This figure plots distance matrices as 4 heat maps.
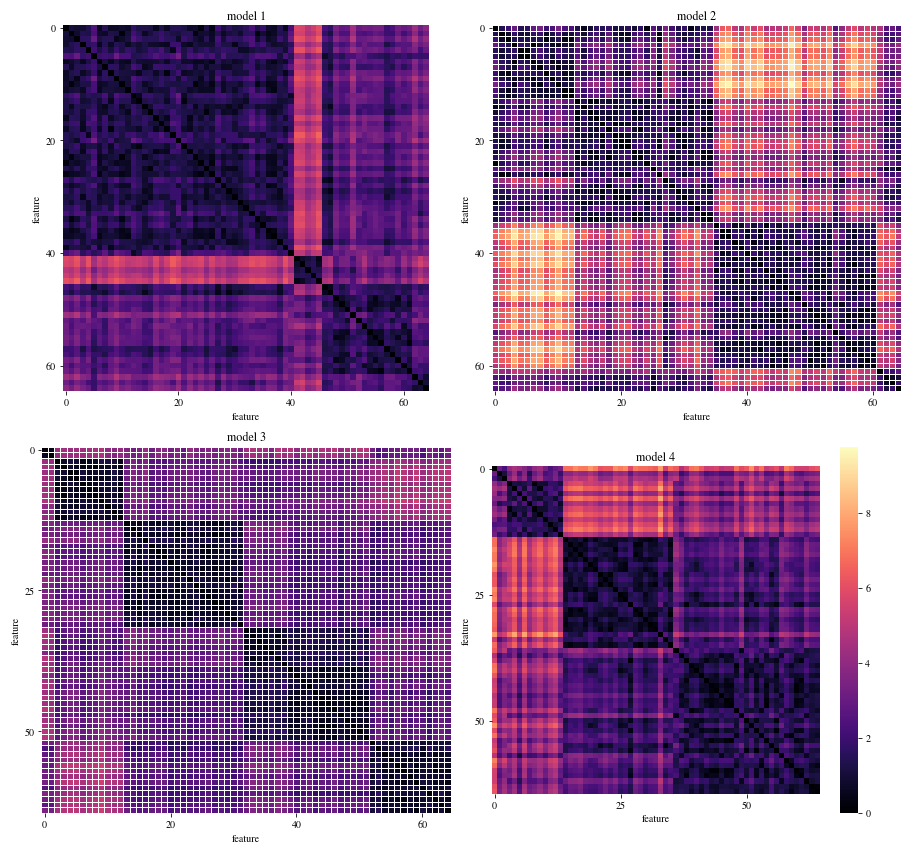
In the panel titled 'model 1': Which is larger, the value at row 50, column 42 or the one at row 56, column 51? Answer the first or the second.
the first
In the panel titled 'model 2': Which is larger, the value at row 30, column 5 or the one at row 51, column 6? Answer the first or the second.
the second
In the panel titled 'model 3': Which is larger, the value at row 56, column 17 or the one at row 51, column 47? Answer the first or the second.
the first
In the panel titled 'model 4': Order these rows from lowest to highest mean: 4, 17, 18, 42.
42, 18, 17, 4
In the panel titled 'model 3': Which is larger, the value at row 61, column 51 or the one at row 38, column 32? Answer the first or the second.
the first
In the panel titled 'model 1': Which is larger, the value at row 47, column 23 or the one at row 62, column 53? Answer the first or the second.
the second
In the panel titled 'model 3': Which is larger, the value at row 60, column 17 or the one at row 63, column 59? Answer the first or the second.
the first
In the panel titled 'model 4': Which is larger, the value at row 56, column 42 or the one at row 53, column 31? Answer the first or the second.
the second
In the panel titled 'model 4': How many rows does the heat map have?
65
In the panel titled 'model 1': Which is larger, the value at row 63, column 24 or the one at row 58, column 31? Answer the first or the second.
the first
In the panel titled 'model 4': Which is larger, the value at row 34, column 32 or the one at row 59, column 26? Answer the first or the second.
the second
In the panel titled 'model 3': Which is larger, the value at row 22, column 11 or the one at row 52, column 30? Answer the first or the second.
the first
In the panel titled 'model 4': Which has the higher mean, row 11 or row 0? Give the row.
0
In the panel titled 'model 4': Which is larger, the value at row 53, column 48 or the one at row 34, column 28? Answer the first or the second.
the second
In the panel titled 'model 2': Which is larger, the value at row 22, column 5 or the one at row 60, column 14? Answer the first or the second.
the second
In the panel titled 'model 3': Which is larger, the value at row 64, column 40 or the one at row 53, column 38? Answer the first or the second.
the second
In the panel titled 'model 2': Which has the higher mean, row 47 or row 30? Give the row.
47
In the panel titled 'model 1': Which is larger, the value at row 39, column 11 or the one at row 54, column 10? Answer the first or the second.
the second
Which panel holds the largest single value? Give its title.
model 2
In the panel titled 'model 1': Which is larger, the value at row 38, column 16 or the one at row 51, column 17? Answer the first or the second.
the second
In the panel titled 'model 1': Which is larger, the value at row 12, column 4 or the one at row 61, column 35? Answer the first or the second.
the second
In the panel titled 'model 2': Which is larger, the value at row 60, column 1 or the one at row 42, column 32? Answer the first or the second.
the second
